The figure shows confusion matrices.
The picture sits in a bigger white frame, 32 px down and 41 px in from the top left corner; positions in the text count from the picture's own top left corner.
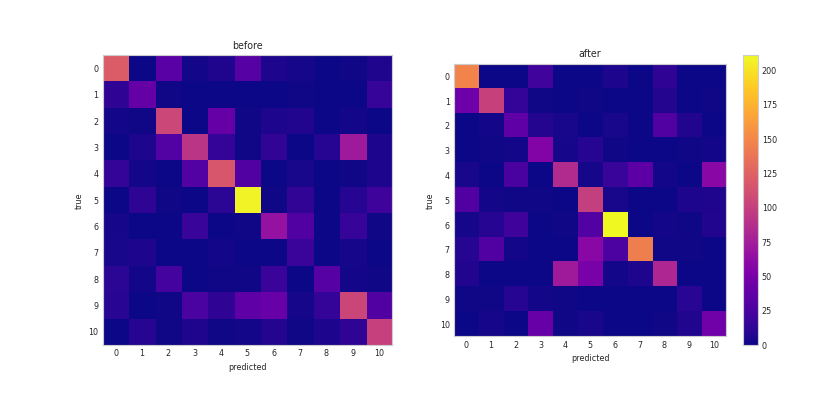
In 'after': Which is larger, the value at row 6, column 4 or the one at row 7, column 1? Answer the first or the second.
the second
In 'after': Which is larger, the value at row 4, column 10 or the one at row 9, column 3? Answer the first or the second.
the first
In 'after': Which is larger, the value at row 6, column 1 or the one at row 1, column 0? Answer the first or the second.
the second
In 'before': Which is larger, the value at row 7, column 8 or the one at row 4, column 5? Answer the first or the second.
the second
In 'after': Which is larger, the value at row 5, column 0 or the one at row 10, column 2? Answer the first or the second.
the first
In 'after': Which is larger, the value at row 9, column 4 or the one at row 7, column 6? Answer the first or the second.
the second
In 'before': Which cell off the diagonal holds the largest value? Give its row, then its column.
3, 9
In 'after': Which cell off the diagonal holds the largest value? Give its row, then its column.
8, 4
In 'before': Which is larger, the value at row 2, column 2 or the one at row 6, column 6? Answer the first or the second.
the first
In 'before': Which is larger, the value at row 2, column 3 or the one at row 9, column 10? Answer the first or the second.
the second
